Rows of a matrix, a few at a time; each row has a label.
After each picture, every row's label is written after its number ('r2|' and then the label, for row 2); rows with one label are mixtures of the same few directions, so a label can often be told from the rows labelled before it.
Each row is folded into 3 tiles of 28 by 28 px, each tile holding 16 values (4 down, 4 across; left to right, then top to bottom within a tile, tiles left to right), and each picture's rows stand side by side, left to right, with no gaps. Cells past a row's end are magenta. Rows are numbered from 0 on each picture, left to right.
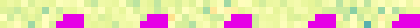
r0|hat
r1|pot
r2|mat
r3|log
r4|hat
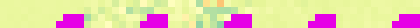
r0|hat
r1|mat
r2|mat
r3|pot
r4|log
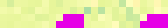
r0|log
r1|pot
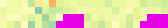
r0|mat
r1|hat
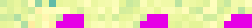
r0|mat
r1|hat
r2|log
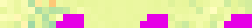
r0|mat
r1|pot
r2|hat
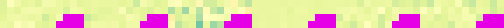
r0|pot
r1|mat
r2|log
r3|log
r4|hat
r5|pot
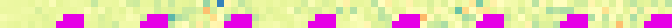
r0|mat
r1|pot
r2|mat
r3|mat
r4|pot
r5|mat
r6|mat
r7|hat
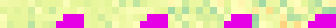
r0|log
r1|mat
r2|pot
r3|log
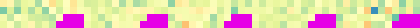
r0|pot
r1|mat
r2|pot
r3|log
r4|log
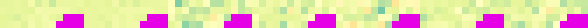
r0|mat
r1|mat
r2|pot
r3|log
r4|hat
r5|mat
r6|hat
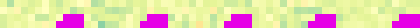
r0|log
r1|pot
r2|hat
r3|mat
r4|mat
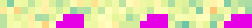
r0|log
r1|pot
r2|hat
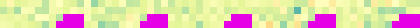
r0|log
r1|pot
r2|hat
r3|hat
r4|mat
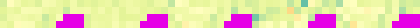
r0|pot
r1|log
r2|pot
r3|mat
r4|pot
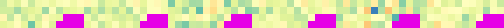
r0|hat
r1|pot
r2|hat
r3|pot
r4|log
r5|pot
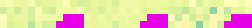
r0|log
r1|hat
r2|hat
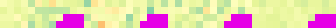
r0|mat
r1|pot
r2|log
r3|pot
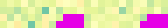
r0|hat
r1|log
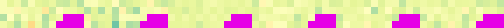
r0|hat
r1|log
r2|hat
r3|pot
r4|log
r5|hat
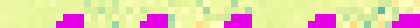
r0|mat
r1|hat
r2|log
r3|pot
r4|hat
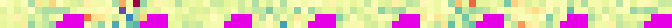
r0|mat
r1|mat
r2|pot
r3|hat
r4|mat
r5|mat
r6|pot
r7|mat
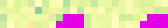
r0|log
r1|log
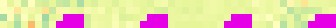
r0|hat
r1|log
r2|hat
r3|mat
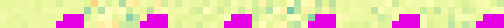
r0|mat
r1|pot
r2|log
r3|log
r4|mat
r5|log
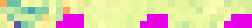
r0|pot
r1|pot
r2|hat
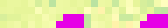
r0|mat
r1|log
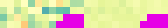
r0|mat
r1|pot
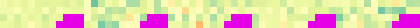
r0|hat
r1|pot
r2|hat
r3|log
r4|mat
